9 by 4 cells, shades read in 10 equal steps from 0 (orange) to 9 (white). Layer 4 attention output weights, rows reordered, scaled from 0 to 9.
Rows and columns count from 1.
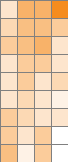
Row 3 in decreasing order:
7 5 4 3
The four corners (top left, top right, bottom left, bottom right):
7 0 4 9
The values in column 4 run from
0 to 9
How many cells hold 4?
4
